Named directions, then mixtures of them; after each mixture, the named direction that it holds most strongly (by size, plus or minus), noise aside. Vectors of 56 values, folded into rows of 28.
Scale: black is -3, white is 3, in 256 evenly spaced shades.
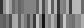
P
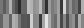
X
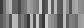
P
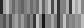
P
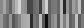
X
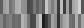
X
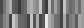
X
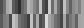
X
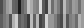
X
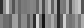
P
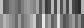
P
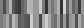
X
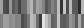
X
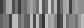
P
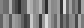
X
